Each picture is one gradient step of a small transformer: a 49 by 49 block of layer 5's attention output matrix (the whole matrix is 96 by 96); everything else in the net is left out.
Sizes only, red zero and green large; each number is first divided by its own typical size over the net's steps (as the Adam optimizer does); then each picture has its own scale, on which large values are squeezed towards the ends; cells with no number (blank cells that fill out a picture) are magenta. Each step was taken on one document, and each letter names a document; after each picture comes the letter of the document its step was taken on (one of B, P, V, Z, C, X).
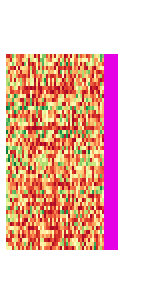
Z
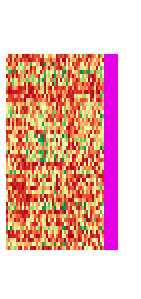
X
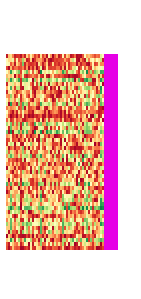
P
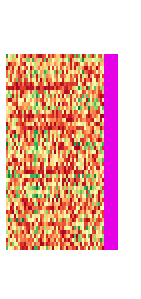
Z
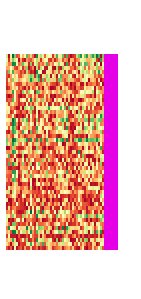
Z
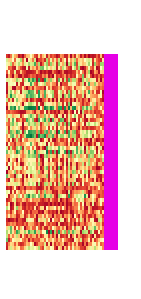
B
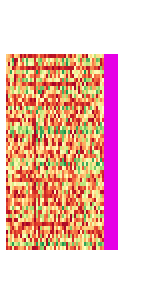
P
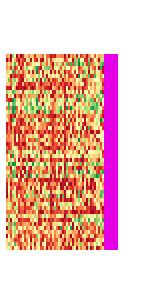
Z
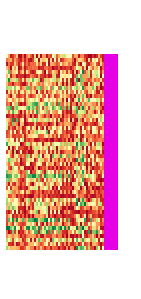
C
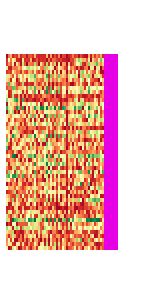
B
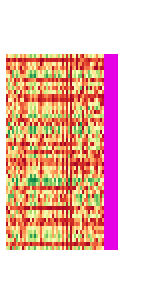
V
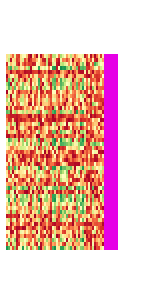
C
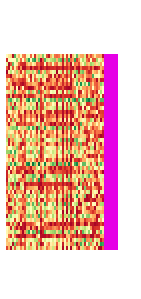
B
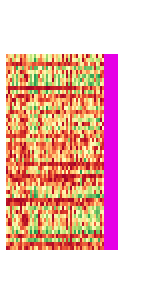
V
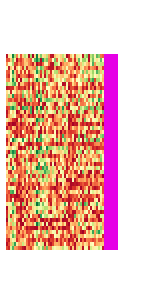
Z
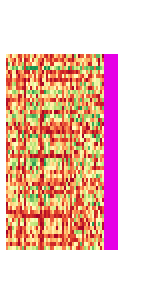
V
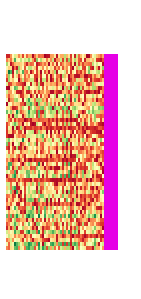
B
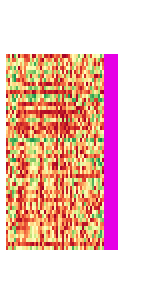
V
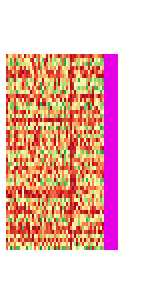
P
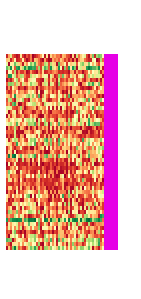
B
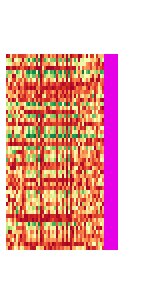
X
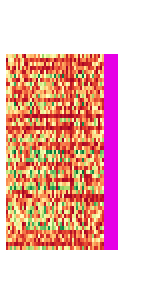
B
